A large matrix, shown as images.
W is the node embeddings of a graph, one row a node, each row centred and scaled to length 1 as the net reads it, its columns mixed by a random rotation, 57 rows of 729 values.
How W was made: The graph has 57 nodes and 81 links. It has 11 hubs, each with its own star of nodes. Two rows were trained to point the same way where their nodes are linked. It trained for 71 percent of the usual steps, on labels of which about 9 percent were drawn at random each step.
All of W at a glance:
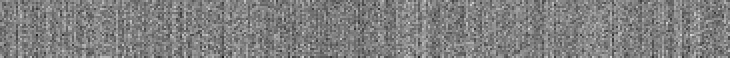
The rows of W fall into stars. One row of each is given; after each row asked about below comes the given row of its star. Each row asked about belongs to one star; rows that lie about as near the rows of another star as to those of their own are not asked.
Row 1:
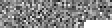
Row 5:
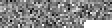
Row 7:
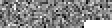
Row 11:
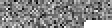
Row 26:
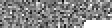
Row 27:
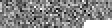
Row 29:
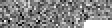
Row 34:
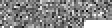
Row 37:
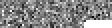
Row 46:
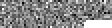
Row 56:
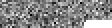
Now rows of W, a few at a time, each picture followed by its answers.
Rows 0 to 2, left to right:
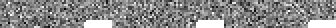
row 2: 27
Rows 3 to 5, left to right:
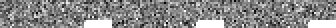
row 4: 56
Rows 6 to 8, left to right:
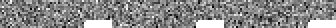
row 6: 27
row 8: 56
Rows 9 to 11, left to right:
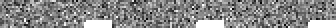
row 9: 27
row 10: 26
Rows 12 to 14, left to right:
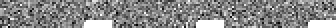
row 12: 29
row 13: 46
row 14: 11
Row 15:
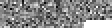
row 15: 37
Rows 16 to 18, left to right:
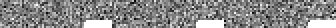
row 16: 37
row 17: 26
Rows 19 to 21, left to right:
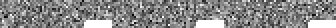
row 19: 1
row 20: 34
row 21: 46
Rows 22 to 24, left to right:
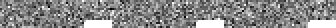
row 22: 11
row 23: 11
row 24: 29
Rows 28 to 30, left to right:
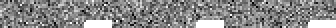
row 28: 5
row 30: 11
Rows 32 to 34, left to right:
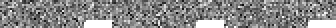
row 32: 26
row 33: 34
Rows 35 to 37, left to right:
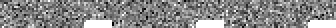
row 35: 7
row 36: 27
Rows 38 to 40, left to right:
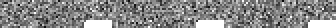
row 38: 7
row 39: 5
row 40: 1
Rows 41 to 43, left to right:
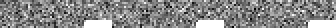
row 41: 34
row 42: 56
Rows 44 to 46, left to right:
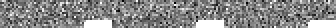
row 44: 56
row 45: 56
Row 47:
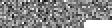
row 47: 46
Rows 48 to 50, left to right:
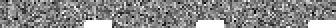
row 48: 27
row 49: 11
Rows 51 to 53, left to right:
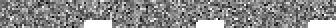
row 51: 29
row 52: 34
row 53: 37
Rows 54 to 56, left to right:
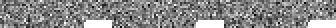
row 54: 46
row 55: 29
